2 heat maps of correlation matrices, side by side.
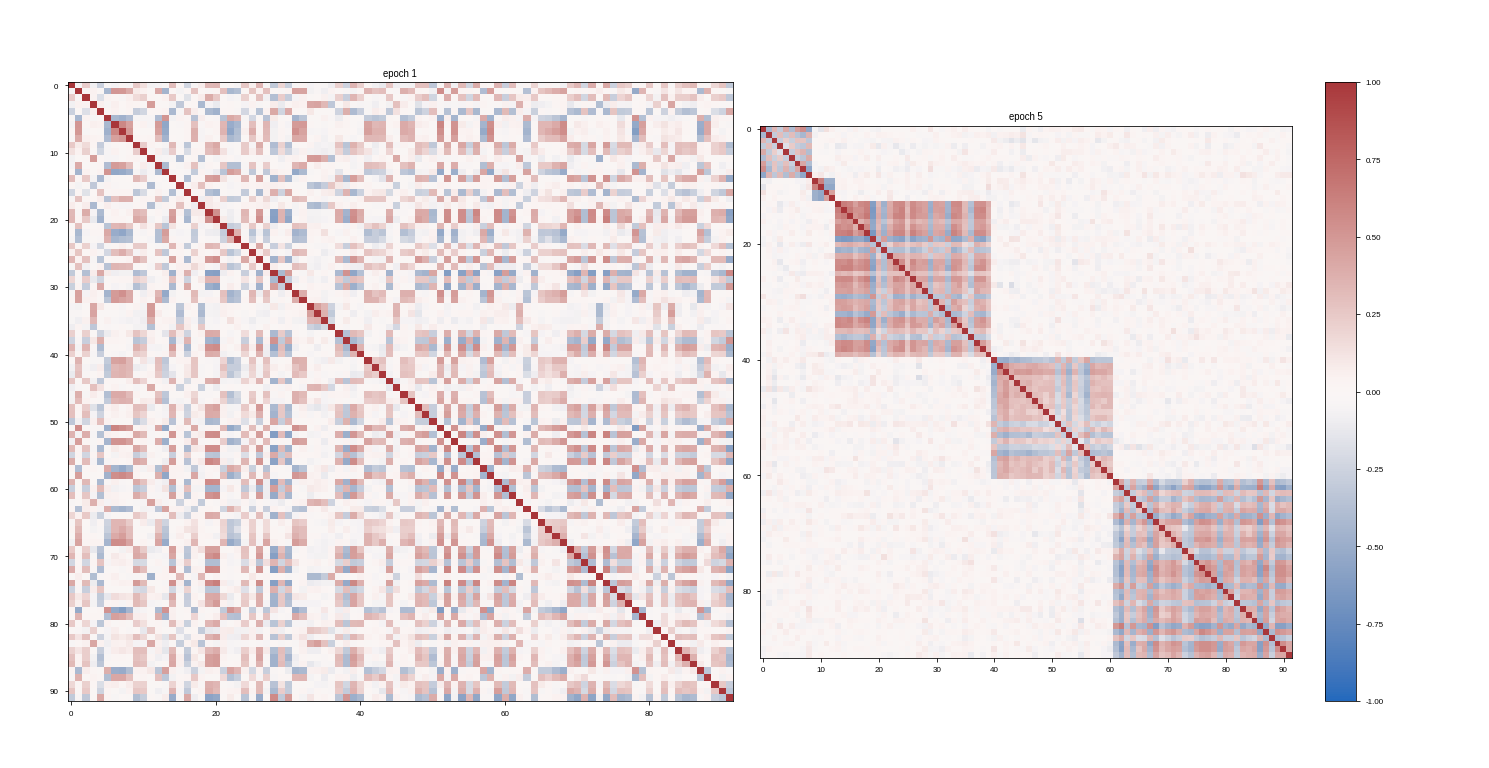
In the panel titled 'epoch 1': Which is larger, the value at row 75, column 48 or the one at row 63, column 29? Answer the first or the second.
the second
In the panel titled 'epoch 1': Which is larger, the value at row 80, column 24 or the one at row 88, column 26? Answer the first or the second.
the first
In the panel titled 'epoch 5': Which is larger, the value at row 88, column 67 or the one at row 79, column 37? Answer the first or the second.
the first
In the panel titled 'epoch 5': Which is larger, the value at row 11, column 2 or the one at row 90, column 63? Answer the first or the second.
the second
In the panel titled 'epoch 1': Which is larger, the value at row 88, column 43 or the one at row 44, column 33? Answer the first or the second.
the first
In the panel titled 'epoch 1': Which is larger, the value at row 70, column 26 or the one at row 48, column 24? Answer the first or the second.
the first
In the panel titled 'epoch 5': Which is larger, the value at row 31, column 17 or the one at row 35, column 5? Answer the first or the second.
the first
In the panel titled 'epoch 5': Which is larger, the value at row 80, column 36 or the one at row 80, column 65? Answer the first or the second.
the second
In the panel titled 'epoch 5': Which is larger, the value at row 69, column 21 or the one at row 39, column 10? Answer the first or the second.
the second
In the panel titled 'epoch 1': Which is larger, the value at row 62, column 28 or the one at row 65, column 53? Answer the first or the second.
the second
